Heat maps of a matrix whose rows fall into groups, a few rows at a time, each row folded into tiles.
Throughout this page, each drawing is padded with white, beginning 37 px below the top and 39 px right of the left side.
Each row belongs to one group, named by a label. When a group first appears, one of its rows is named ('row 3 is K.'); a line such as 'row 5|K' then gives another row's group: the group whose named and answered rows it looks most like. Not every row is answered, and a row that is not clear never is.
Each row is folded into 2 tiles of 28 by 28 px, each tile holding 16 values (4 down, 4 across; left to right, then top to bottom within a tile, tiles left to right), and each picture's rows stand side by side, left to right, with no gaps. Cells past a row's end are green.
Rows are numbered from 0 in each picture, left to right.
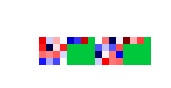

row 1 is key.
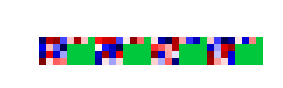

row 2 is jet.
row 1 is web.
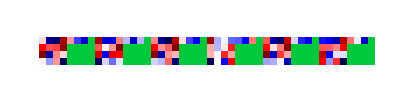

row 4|jet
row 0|jet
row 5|jet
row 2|jet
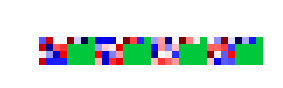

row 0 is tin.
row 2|key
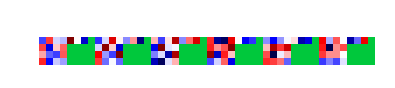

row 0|tin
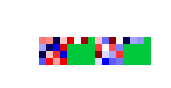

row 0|key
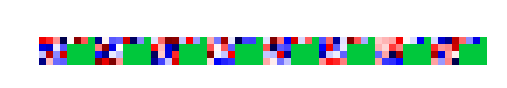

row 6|tin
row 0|web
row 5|key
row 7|jet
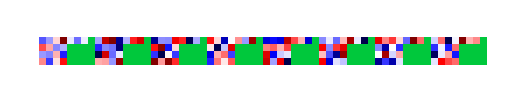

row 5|tin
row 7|key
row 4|jet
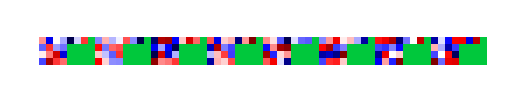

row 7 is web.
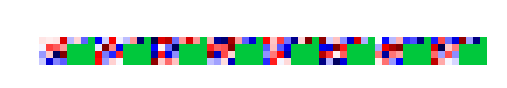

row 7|tin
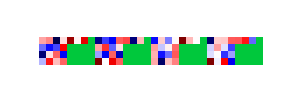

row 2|tin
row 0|key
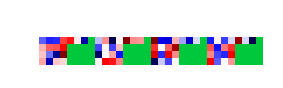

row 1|key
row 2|jet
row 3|tin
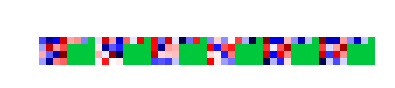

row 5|jet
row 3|tin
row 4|jet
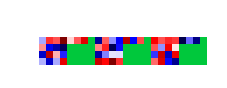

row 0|web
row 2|tin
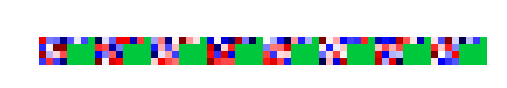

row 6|jet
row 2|key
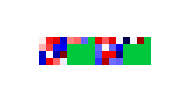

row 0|web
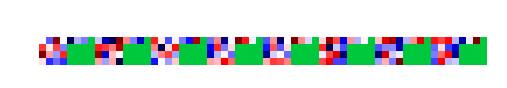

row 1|jet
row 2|key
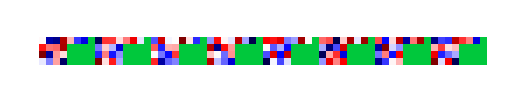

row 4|web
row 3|tin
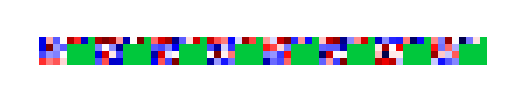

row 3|web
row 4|web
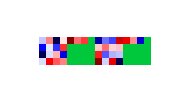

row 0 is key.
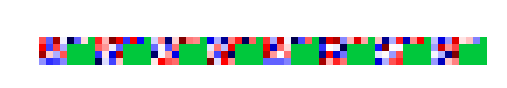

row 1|web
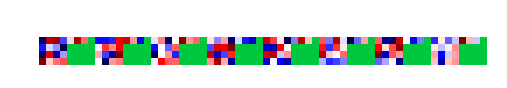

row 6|jet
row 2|key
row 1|tin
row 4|web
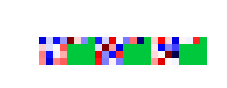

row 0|tin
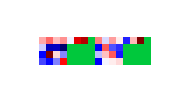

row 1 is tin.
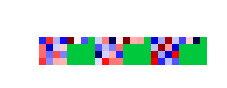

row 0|tin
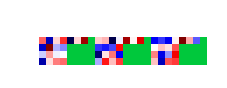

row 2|tin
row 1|key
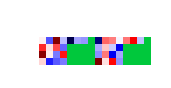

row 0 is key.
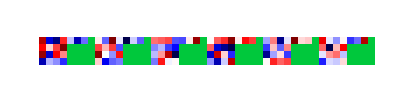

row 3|web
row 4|key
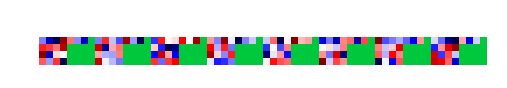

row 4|key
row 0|jet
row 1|tin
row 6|jet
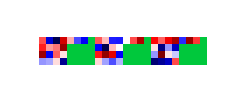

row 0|jet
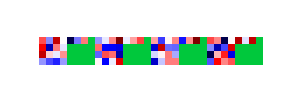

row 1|web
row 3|key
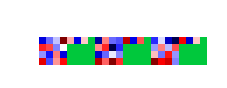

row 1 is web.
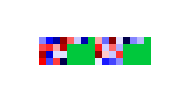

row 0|jet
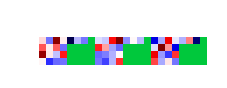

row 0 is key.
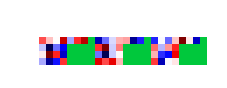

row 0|web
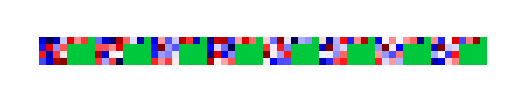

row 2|key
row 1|jet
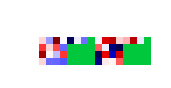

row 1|web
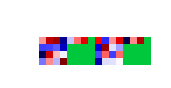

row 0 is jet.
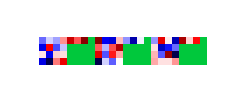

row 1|jet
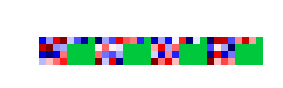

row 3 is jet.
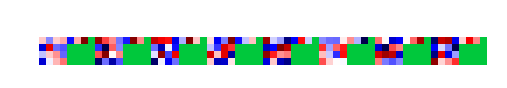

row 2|web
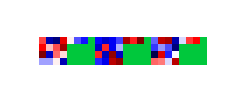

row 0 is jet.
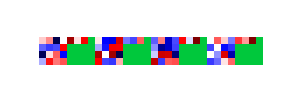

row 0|key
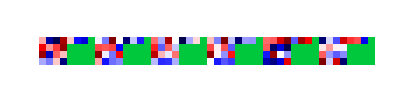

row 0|jet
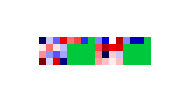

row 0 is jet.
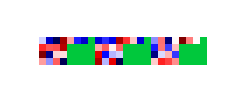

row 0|jet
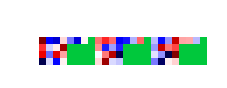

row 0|jet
